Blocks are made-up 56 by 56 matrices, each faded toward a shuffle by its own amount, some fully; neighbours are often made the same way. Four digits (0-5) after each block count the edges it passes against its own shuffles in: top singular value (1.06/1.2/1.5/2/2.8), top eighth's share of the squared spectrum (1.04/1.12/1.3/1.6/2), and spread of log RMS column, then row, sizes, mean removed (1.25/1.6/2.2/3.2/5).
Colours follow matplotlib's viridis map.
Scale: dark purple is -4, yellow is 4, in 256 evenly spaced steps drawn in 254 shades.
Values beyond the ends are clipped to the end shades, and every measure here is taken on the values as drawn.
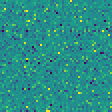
3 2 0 1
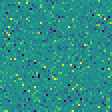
1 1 0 0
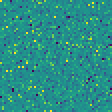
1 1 0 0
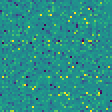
3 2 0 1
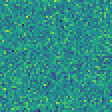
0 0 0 0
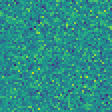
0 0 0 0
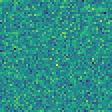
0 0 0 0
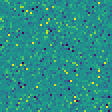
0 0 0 0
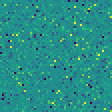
0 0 0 0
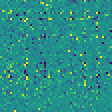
2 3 2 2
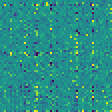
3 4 3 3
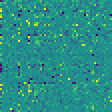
3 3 2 2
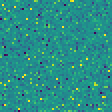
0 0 0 0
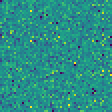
1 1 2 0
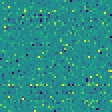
3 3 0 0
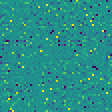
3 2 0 0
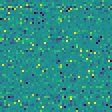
3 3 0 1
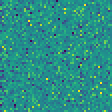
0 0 1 0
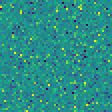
0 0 1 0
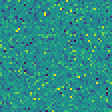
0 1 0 0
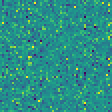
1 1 2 0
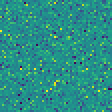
1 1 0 0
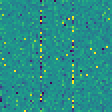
3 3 2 0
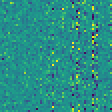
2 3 3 0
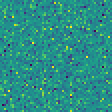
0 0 1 0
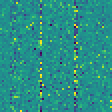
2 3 3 0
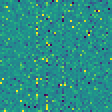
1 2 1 0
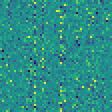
2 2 3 0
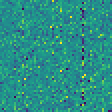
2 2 2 0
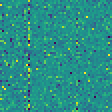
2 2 2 0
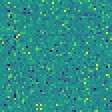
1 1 1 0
